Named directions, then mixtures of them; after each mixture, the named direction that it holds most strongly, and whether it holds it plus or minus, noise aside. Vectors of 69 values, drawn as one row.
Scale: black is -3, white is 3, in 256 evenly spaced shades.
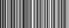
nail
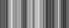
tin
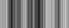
tin, minus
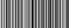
nail, minus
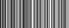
nail, plus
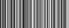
nail, plus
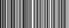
nail, plus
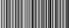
nail, minus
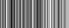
nail, plus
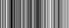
tin, minus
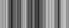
tin, minus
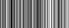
nail, plus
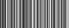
nail, plus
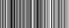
nail, plus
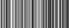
nail, minus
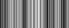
tin, plus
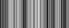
tin, plus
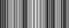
tin, plus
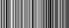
nail, minus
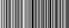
nail, minus
